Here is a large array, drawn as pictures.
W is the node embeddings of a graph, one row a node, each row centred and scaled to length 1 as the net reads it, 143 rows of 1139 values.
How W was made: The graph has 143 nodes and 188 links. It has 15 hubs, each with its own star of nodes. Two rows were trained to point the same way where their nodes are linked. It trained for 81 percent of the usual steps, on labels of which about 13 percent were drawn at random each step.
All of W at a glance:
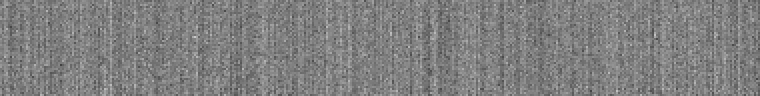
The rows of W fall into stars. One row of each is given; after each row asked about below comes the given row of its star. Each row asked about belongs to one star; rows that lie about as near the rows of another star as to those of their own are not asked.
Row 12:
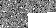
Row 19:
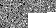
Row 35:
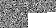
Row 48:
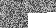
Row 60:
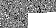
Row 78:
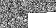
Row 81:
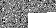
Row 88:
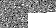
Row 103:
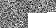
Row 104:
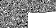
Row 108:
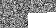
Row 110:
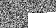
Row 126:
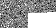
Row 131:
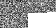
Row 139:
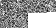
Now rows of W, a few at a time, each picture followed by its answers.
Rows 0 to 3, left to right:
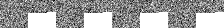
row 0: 131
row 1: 35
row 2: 108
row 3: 108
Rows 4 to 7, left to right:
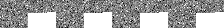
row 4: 110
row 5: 60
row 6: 78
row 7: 110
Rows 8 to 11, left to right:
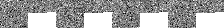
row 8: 12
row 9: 35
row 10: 48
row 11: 48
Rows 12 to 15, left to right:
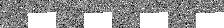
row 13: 78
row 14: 19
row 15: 103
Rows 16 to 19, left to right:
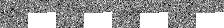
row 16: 12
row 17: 35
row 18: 35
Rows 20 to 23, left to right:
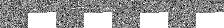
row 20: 78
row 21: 48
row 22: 139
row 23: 108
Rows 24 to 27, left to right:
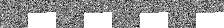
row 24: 81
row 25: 139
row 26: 81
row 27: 104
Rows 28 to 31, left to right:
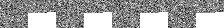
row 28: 126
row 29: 103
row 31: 35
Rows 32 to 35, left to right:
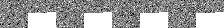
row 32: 88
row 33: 12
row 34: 12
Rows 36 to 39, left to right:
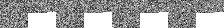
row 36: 131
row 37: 104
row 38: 78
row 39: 60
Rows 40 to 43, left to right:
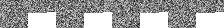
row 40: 88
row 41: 108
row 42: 104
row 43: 81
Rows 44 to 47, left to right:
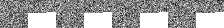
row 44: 60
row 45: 48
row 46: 108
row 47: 110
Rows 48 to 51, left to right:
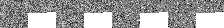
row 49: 126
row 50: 12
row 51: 88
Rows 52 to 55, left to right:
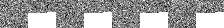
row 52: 104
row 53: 103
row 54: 126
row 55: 19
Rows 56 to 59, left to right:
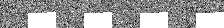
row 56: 126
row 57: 103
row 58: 103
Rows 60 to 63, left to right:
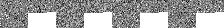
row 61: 108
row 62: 81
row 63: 103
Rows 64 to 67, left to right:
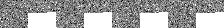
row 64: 35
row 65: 12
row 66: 48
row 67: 48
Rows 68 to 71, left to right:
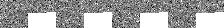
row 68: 60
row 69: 110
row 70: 19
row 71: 81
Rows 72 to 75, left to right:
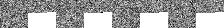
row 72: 126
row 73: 139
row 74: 35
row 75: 108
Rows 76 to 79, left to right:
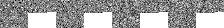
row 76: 139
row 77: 110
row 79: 104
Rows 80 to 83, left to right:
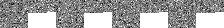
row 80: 103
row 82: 126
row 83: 12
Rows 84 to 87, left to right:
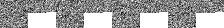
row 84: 60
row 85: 48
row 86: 19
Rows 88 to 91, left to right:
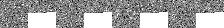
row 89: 81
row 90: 35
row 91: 60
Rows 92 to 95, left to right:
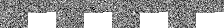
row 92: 81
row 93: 35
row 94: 88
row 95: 88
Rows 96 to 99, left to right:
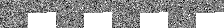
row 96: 110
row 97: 60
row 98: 126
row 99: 139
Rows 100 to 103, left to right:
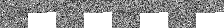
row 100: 35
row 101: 48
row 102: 110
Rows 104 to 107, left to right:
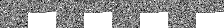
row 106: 108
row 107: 78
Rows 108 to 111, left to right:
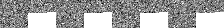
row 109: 108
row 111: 104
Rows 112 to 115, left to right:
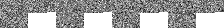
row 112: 19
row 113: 104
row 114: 103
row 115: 126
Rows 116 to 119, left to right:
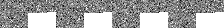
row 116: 126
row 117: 35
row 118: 81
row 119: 78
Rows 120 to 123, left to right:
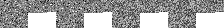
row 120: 78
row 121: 60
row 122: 110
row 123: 78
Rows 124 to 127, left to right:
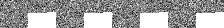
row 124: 48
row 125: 108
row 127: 81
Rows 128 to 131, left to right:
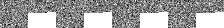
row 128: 126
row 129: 88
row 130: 108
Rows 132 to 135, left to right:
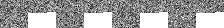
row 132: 139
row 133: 12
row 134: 12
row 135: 126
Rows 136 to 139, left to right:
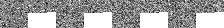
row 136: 48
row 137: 139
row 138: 103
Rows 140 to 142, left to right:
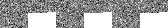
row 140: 131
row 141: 110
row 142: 19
